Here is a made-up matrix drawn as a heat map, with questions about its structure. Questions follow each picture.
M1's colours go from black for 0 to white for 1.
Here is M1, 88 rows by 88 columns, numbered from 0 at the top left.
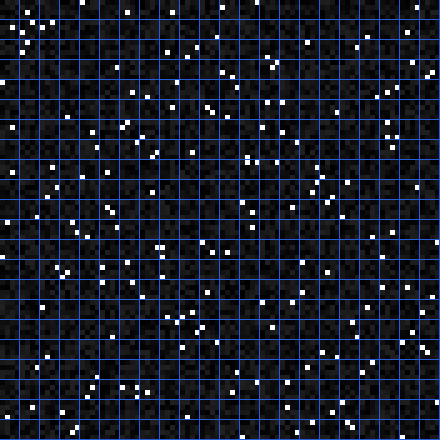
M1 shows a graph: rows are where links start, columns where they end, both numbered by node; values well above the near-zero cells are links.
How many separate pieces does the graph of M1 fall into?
2
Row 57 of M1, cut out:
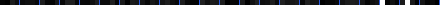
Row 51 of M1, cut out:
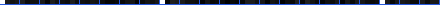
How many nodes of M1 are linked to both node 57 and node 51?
1
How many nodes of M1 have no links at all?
1
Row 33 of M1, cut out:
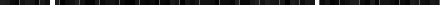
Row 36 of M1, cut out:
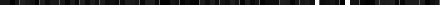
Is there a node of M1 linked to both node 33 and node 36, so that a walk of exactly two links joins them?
yes
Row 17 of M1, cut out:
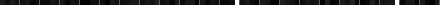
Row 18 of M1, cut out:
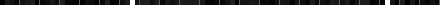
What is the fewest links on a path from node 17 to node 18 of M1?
4
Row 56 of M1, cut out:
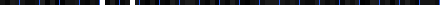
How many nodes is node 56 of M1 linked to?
2
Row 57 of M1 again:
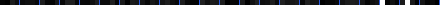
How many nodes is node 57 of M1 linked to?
2
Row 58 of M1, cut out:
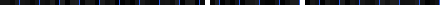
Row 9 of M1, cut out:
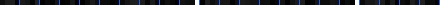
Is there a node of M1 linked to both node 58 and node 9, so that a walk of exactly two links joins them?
no
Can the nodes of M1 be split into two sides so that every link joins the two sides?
yes
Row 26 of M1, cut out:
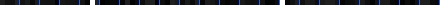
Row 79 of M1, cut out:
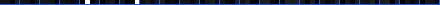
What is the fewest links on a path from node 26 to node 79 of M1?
4
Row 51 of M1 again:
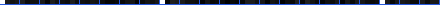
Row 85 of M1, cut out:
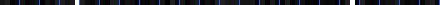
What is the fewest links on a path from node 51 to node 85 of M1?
6
